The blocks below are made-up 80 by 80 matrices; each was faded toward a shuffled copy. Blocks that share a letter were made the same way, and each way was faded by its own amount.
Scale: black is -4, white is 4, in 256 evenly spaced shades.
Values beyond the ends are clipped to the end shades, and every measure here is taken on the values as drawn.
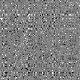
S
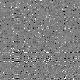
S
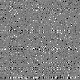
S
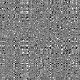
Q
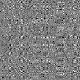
Q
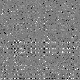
S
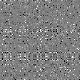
S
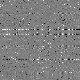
S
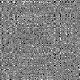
Q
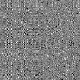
Q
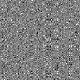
Q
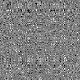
Q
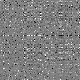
S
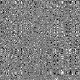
Q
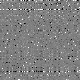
S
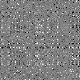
S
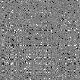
S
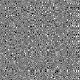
Q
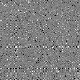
S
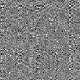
Q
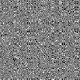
Q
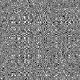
Q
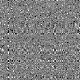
Q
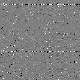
S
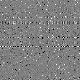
S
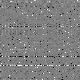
S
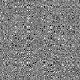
Q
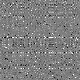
S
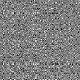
Q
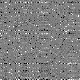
S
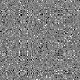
Q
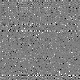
S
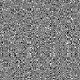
Q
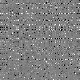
S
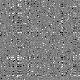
S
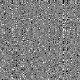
Q
